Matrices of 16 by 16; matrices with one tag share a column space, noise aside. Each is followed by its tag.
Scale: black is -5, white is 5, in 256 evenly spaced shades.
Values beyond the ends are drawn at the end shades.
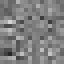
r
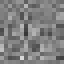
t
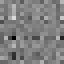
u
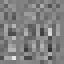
t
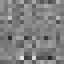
u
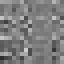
r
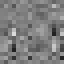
t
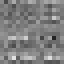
u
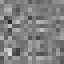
r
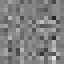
r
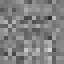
r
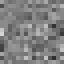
t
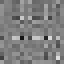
u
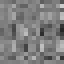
t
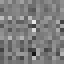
r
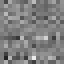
u
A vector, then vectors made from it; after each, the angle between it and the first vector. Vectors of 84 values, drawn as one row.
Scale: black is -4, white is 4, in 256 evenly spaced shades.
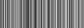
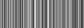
partly opposed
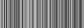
nearly opposite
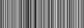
nearly parallel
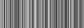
nearly opposite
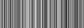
nearly opposite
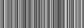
partly aligned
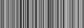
partly aligned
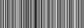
nearly parallel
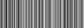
orthogonal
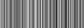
nearly opposite
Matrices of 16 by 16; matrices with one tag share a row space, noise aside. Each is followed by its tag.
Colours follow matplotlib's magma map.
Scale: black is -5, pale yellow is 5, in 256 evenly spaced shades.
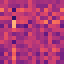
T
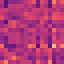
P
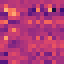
P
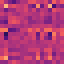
P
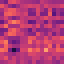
P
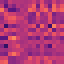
P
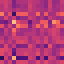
T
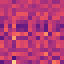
T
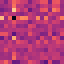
T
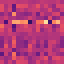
T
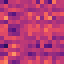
P
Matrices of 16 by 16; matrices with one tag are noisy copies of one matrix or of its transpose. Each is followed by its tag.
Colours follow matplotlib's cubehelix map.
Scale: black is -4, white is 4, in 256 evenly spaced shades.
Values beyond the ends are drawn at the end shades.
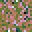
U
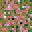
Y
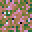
Y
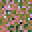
Y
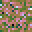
U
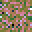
U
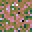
Y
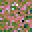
Y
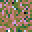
U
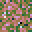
Y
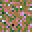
U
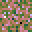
Y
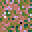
Y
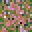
Y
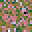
U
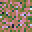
U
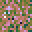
Y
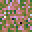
Y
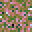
U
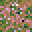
Y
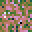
Y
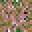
U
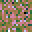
U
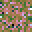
U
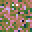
Y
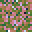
U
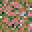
U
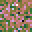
Y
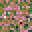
Y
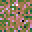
Y
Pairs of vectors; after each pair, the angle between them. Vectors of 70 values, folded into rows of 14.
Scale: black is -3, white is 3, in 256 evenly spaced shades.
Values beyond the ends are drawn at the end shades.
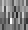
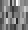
orthogonal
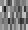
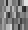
orthogonal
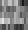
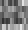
nearly opposite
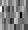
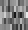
partly aligned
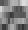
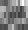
nearly parallel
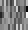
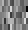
partly aligned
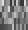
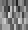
partly opposed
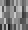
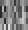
nearly opposite
